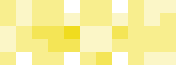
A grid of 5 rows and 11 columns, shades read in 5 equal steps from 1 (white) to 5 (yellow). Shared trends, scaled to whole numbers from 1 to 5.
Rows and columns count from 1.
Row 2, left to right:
3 2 3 3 2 3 3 2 3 2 3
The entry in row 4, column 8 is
3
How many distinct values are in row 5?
4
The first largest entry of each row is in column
1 1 5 4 7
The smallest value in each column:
2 1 3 3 1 2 2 1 3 2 2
